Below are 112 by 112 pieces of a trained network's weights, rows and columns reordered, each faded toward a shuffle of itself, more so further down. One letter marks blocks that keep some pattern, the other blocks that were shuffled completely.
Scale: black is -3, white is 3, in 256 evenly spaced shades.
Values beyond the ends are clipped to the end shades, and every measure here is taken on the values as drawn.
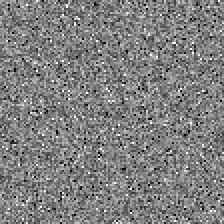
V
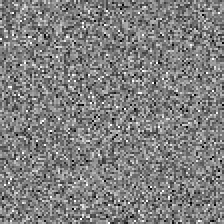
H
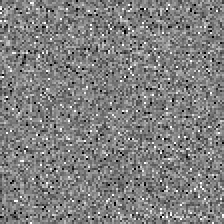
H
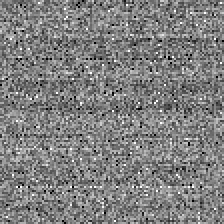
H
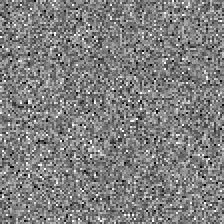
H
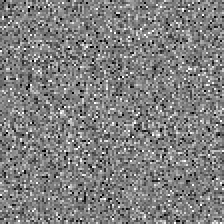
H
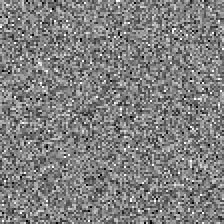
V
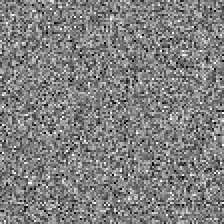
H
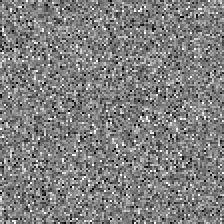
V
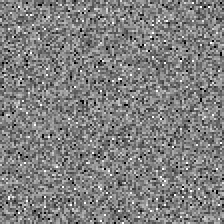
V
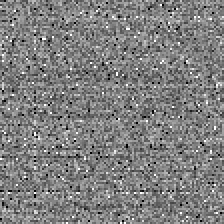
H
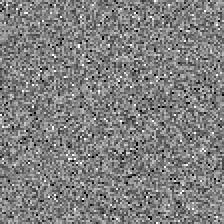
V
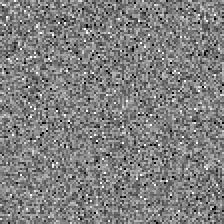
V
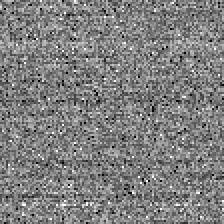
H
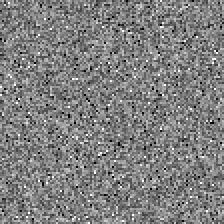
V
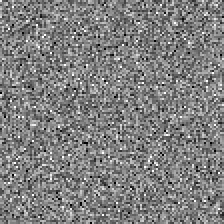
V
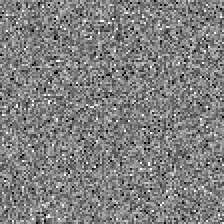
V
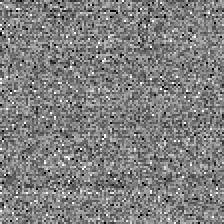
H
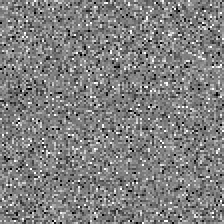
H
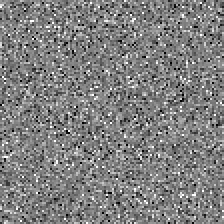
H
